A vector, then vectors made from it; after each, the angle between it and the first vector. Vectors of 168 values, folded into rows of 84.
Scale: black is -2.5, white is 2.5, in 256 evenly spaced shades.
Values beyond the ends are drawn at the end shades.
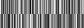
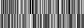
nearly parallel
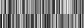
orthogonal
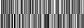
nearly parallel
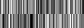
partly opposed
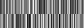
orthogonal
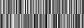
orthogonal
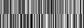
partly opposed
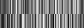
orthogonal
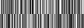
nearly parallel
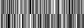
nearly parallel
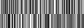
nearly parallel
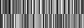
orthogonal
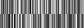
nearly parallel
